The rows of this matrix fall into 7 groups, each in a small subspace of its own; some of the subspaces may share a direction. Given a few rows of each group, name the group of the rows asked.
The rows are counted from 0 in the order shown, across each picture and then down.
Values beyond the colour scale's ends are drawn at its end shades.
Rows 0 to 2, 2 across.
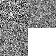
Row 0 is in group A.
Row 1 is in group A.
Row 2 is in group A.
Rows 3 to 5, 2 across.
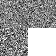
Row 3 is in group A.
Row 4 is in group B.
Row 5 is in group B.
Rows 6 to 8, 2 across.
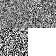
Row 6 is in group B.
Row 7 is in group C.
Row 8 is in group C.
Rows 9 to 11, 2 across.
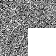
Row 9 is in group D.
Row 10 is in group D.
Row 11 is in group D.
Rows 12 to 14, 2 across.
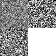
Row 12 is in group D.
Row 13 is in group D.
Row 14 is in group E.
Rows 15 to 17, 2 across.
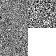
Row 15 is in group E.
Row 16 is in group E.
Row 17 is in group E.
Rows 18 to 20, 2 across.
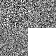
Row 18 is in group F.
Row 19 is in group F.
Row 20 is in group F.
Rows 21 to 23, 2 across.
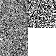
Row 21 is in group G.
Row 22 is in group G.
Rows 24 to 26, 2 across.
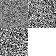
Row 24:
D
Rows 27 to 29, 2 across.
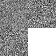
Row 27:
F
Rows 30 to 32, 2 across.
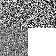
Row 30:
D
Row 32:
F
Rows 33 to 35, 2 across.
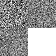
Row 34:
F
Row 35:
F
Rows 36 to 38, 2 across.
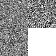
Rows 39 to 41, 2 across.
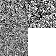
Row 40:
A
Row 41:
C
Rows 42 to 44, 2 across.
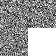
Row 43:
B
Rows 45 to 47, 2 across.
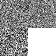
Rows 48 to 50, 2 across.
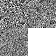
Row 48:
B
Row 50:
F
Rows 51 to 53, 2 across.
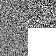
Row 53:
F
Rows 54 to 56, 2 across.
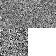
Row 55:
C
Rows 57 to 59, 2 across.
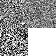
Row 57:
B
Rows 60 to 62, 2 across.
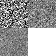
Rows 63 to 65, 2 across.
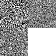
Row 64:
C
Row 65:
A
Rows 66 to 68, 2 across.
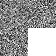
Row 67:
F
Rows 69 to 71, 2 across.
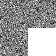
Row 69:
B
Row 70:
B
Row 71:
E
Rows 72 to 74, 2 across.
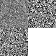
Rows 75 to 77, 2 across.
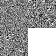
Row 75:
B
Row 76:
D
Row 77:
E
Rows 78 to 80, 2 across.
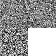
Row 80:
D
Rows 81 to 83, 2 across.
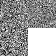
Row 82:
C
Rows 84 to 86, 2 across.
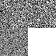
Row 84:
F
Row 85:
A
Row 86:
E
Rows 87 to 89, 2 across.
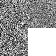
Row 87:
B
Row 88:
E
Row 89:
G
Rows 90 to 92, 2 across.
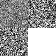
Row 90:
B
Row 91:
D
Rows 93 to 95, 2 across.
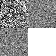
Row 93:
G
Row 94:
G
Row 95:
D
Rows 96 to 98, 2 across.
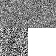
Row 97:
C
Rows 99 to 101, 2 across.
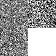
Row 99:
D
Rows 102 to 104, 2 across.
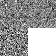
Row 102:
D
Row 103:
D
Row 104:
B
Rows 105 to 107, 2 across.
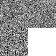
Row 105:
A
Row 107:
F
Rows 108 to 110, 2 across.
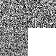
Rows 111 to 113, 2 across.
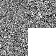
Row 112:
A
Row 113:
E
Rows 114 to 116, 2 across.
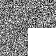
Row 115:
F
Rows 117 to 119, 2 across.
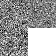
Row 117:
B
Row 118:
E
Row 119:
D
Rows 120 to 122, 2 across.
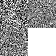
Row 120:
D
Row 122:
G
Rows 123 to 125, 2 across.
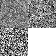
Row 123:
G
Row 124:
A
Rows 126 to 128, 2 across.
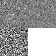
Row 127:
A
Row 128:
E
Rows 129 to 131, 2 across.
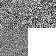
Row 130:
C
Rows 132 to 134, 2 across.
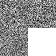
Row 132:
D
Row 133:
C
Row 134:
F
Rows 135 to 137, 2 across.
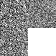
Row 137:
A
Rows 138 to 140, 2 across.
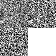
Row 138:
A
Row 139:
A
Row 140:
C
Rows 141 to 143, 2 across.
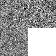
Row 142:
G
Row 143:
G
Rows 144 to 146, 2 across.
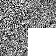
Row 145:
B
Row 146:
B
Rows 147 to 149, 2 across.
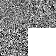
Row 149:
A
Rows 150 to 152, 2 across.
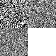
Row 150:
B
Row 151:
B
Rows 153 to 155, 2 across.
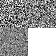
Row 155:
G
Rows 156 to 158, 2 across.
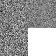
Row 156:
F
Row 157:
E
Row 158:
C
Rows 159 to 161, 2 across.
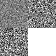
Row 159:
G
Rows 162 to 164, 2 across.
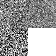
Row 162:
F
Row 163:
G
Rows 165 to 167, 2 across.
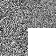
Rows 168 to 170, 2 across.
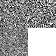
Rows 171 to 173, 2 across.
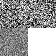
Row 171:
D
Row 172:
E
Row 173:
C
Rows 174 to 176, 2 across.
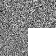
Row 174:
F
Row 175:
B
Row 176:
C
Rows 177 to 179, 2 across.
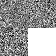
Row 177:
E
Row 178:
E
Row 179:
C
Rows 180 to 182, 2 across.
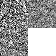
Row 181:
D
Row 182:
A
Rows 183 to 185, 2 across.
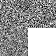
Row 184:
C
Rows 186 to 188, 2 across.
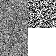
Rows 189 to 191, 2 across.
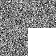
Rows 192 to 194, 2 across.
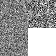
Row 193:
A
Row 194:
C
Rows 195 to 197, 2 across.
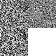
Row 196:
E
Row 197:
G
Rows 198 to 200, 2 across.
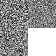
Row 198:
G
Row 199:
B
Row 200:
E
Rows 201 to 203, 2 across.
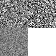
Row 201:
B
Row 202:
A
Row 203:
F
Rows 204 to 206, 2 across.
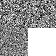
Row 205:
A
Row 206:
G
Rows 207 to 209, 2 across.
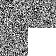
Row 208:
E
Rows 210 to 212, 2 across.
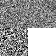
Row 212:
B
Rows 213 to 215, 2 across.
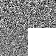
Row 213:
B
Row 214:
D
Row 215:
D
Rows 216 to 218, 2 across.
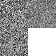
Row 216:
F
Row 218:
D
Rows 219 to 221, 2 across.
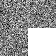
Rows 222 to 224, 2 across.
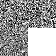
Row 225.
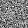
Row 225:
E
